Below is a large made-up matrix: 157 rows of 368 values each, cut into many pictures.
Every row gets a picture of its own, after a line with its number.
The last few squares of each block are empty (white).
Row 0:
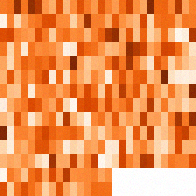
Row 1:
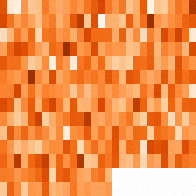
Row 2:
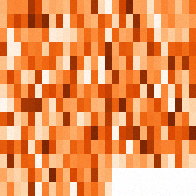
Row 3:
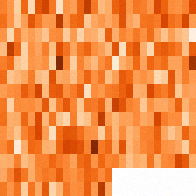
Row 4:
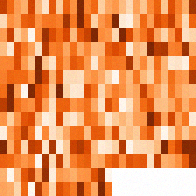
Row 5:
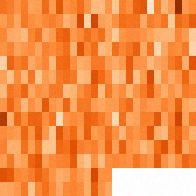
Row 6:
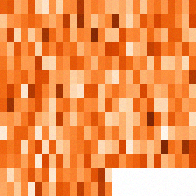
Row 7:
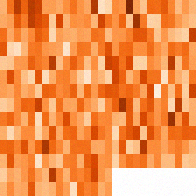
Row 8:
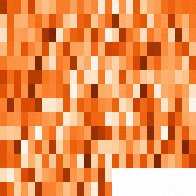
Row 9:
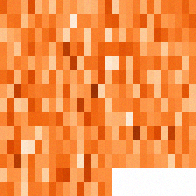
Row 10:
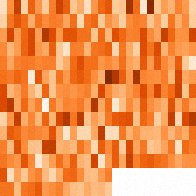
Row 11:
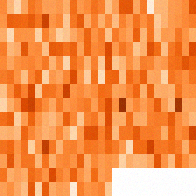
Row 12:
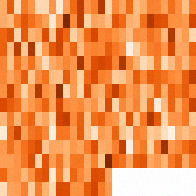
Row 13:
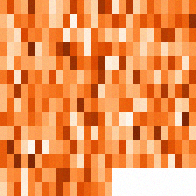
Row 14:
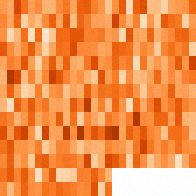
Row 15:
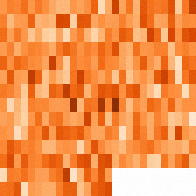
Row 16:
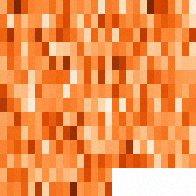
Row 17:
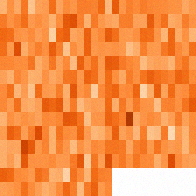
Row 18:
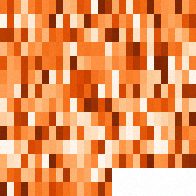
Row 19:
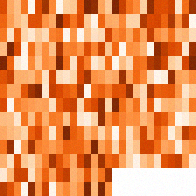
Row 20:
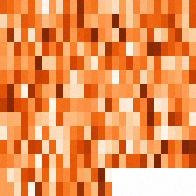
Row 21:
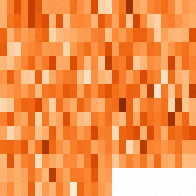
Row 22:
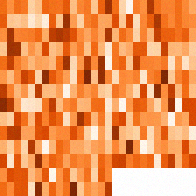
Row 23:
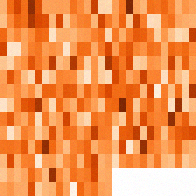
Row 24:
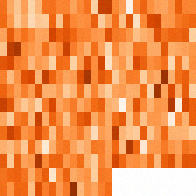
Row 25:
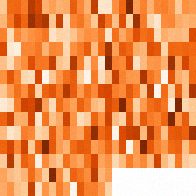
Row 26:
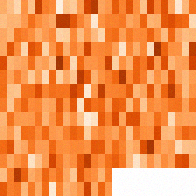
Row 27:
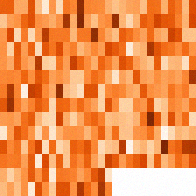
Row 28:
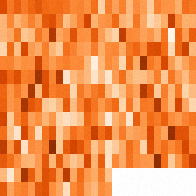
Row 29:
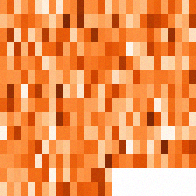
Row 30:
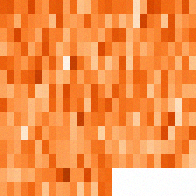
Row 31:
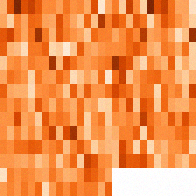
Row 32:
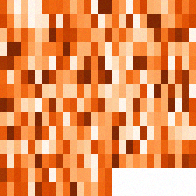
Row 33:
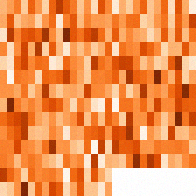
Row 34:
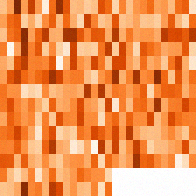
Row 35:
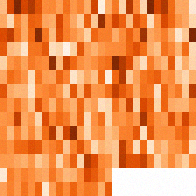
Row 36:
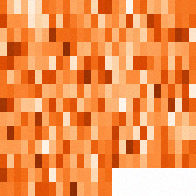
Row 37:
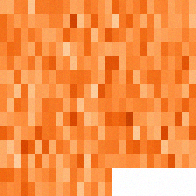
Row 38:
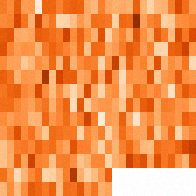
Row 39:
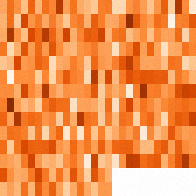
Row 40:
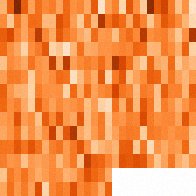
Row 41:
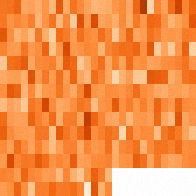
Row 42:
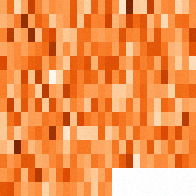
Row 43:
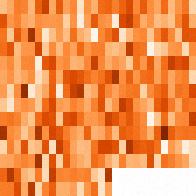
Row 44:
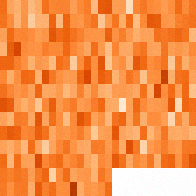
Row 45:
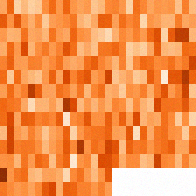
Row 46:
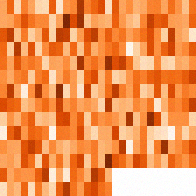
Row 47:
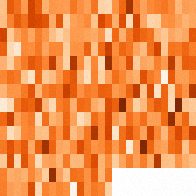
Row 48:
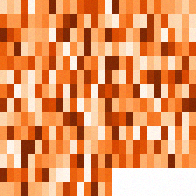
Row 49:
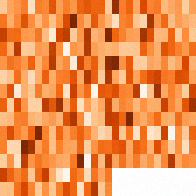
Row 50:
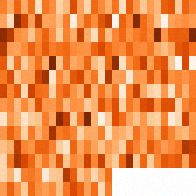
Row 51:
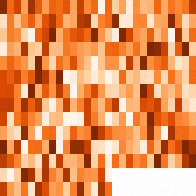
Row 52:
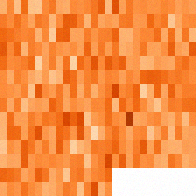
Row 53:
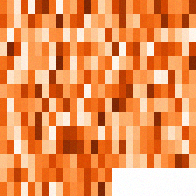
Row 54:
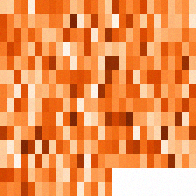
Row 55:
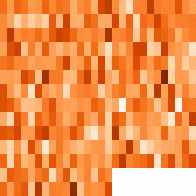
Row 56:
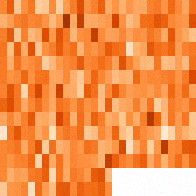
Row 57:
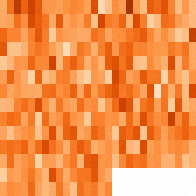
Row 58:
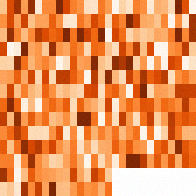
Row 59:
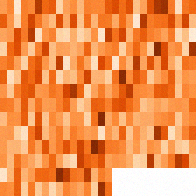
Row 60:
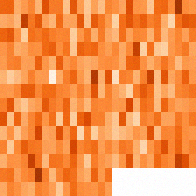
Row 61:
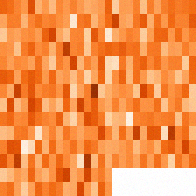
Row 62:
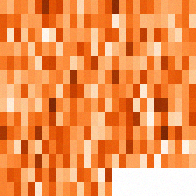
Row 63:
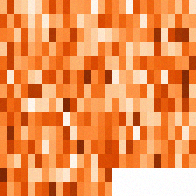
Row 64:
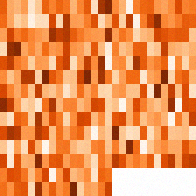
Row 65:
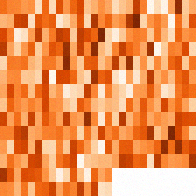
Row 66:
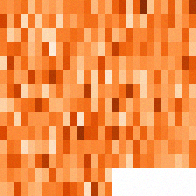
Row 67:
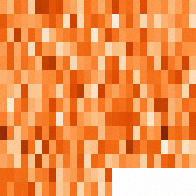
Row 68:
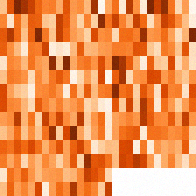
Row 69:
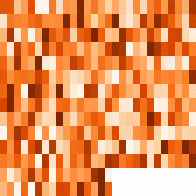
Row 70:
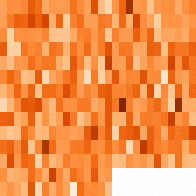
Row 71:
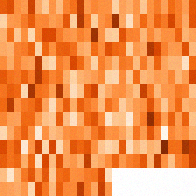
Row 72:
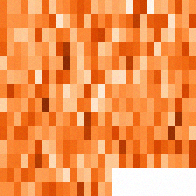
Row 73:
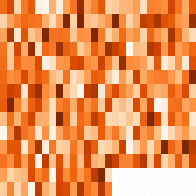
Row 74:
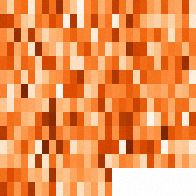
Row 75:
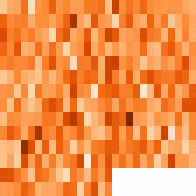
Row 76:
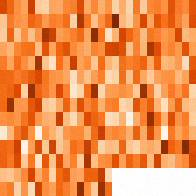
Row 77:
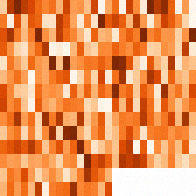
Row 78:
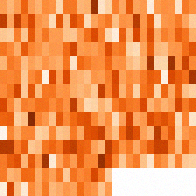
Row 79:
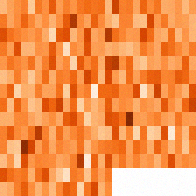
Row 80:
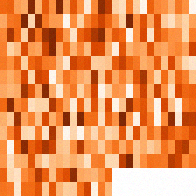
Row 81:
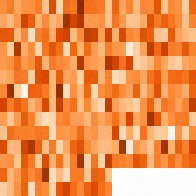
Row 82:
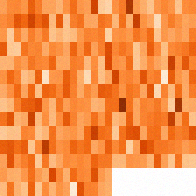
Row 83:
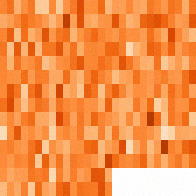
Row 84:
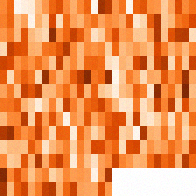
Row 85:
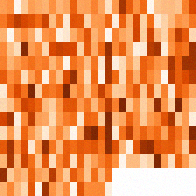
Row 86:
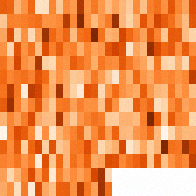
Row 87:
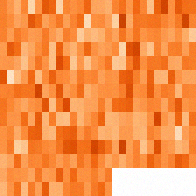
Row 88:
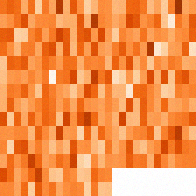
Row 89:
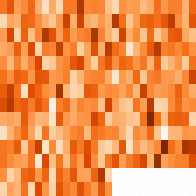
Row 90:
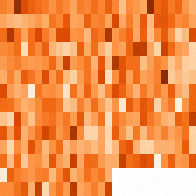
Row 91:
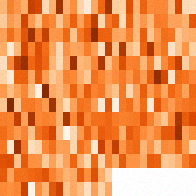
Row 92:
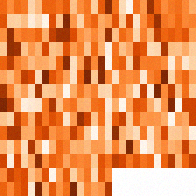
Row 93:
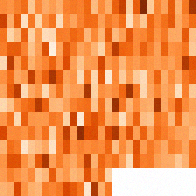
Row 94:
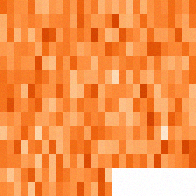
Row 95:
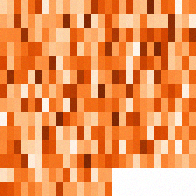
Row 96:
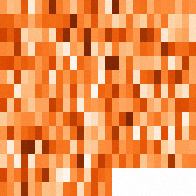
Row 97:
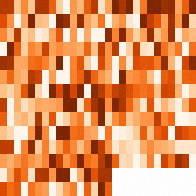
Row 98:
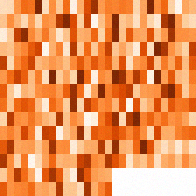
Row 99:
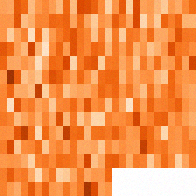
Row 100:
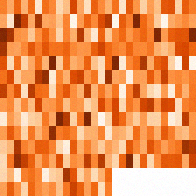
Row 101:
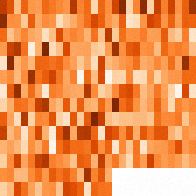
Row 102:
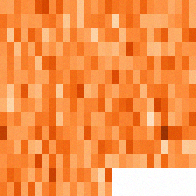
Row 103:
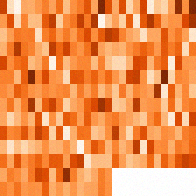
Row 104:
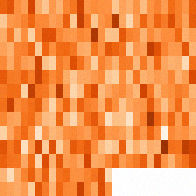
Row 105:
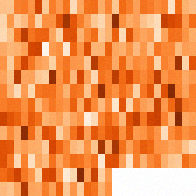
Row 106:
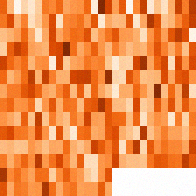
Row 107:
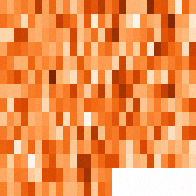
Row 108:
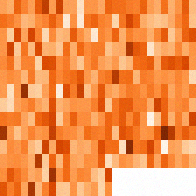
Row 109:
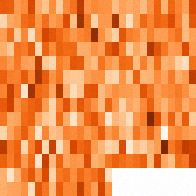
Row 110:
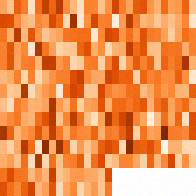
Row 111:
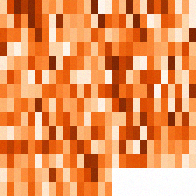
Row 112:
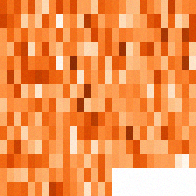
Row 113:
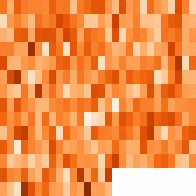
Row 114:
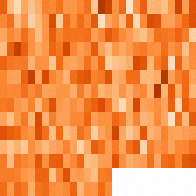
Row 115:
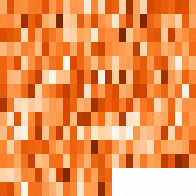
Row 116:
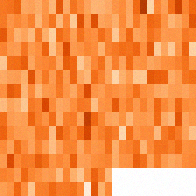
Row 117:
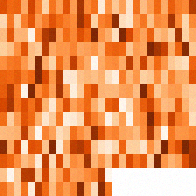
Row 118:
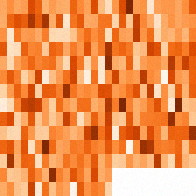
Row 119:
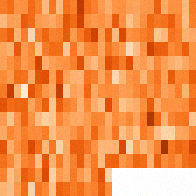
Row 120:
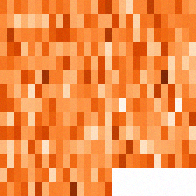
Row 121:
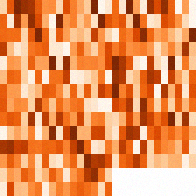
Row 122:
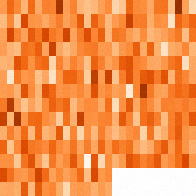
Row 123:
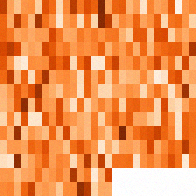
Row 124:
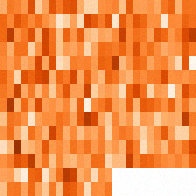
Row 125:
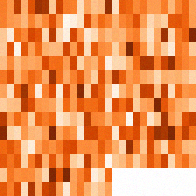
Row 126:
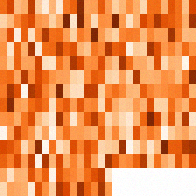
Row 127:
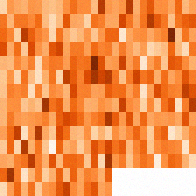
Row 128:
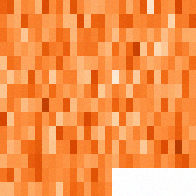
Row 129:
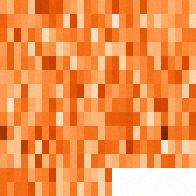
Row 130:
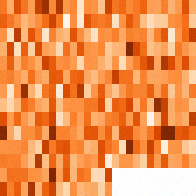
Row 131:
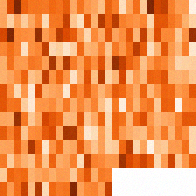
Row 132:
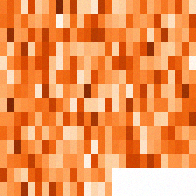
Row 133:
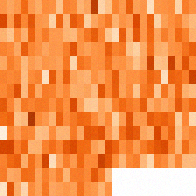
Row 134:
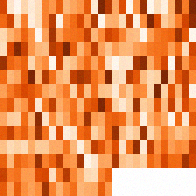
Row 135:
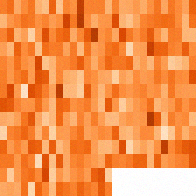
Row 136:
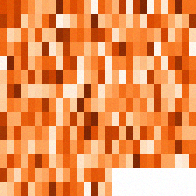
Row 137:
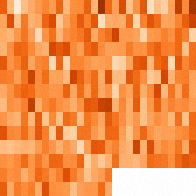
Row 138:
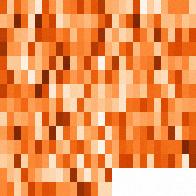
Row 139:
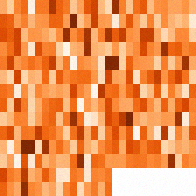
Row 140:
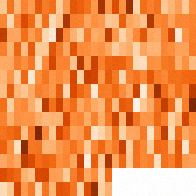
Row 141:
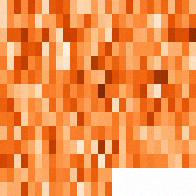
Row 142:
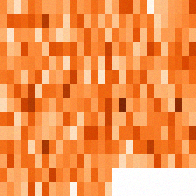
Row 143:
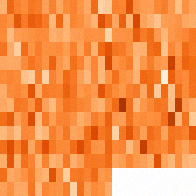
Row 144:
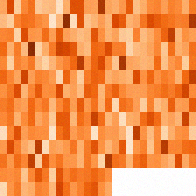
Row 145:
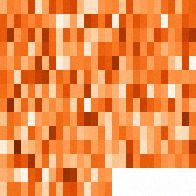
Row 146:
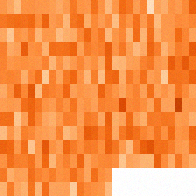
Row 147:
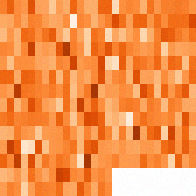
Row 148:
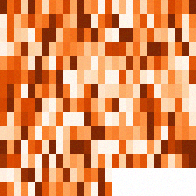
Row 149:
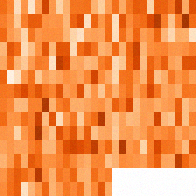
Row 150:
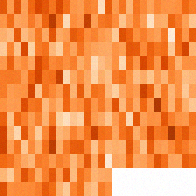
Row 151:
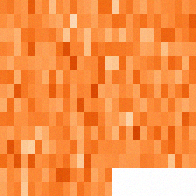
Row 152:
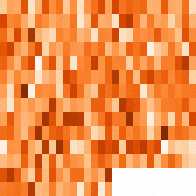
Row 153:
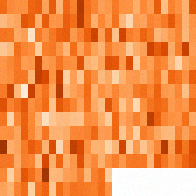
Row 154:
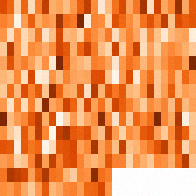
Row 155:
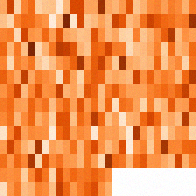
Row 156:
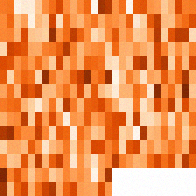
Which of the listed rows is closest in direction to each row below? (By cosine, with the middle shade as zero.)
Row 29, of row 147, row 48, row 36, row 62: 48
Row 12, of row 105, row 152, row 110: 105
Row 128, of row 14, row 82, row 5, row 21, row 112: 5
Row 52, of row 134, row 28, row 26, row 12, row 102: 12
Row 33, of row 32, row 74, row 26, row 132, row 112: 132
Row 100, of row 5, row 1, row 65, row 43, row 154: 65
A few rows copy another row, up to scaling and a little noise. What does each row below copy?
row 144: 155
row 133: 78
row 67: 129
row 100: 50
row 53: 3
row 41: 116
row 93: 66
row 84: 156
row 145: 124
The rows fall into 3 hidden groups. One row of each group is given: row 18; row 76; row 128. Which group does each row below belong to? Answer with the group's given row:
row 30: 128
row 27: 76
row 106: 18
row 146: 18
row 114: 18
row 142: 18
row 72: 128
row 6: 76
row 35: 18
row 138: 128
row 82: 18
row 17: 76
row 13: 76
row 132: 128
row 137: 18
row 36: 18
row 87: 128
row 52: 76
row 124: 128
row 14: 128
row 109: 76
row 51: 76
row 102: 76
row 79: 76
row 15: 128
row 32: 18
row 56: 76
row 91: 128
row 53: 128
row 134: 18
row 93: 128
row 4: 76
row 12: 76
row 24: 18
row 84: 18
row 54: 76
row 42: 128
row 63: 18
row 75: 76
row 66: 128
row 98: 128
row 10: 128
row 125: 76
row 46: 76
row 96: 76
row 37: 76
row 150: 76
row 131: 18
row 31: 18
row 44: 18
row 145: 128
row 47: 18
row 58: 128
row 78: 18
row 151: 76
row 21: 18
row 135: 76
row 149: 128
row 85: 18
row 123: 128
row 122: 128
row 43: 76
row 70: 18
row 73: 76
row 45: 18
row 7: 18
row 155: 76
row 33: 128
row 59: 128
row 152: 76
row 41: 128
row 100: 128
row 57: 18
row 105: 128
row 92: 18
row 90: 18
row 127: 76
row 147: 76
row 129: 76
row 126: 76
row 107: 128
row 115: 128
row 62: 76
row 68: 18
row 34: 128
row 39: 128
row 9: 76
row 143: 18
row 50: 128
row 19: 128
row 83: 76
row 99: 128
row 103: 18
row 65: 128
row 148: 76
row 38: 128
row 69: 76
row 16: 18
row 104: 76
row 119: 76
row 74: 76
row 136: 128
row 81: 76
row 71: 76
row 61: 76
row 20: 76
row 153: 76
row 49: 76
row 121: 18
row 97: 128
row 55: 18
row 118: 18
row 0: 18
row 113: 128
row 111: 18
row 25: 18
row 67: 76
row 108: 76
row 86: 76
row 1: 18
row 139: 76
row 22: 18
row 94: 76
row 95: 128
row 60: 128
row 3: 128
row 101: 128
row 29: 76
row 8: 76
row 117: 76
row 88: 128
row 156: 18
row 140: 76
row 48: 76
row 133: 18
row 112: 128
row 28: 76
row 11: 18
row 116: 128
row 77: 18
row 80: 128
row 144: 76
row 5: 128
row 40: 18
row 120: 18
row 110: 76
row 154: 128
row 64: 18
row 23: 18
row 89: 76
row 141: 128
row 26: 128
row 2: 18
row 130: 76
